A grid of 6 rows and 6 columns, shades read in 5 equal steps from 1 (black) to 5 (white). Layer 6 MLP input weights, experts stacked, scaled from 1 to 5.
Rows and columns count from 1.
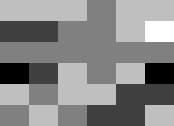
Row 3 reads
3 3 3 3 3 3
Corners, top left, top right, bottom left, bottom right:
4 4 3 4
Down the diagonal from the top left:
4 2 3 3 2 4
